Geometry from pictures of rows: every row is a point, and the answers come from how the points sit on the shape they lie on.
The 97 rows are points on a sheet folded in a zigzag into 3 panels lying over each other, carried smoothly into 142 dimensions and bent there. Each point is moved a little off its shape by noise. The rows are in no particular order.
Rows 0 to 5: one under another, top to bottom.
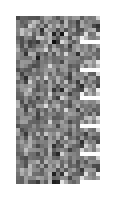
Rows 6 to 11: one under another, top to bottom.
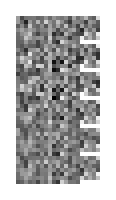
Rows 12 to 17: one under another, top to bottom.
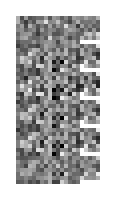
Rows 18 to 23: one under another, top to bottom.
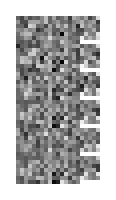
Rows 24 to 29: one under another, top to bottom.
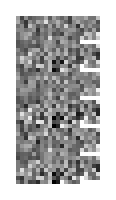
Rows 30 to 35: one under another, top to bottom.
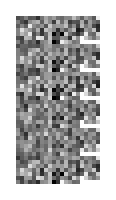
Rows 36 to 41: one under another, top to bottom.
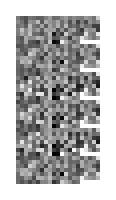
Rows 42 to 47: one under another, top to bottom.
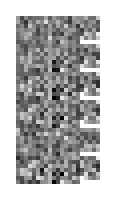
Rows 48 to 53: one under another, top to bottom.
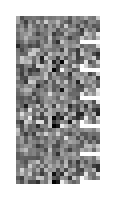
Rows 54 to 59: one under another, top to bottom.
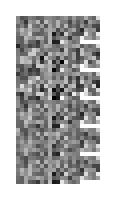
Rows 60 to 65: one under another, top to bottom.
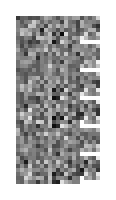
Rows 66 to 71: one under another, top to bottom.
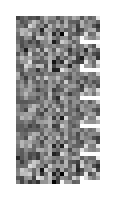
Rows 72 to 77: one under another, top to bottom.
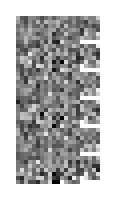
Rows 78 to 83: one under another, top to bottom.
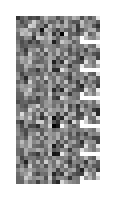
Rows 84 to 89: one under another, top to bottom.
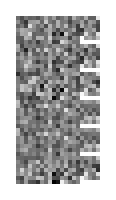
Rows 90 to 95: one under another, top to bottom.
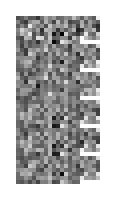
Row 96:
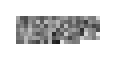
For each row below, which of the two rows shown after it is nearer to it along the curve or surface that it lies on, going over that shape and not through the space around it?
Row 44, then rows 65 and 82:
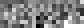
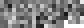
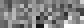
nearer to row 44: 82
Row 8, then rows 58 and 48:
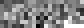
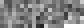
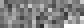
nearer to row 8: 58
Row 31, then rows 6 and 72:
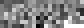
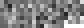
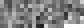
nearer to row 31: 72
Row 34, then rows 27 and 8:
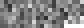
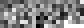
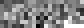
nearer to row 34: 27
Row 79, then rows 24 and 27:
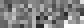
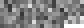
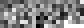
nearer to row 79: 24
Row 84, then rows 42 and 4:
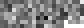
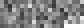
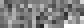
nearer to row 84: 42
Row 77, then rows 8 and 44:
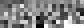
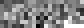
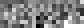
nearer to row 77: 8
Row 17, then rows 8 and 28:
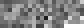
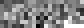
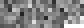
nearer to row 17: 8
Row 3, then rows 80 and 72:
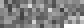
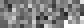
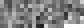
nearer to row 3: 80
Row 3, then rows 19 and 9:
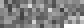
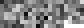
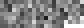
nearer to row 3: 9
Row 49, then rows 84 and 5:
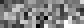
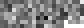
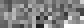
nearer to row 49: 5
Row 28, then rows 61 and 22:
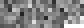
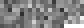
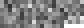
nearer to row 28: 22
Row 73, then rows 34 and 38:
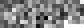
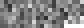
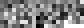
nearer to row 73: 38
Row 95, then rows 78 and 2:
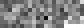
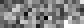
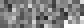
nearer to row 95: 78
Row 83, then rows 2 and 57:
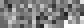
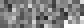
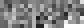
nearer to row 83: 2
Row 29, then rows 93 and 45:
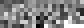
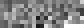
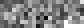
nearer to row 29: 93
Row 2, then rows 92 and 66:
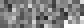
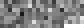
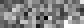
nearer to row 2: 92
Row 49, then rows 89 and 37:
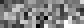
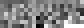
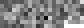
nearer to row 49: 89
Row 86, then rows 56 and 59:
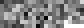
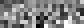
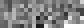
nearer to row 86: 56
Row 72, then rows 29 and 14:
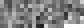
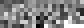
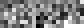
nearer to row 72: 29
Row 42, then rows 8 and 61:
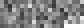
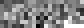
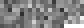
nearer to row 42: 61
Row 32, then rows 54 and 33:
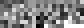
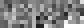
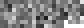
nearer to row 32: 54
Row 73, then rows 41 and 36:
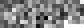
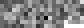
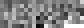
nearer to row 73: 41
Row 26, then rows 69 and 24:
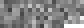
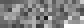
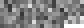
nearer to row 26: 69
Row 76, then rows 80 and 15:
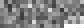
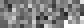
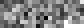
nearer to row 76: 80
